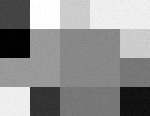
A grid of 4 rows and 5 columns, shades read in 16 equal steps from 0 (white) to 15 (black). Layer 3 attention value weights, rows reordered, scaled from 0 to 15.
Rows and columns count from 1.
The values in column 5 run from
1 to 14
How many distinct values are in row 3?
3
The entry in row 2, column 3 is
7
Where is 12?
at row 4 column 2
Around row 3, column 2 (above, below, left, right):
6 12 6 7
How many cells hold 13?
0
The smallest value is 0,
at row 1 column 2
